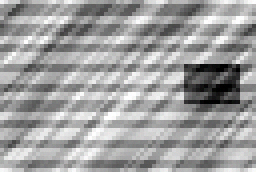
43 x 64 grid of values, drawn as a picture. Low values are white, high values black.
Stripes: horizontal, repeating 9 times. Odd patch: higher, in the middle right. Ninth with the highest average: middle right.
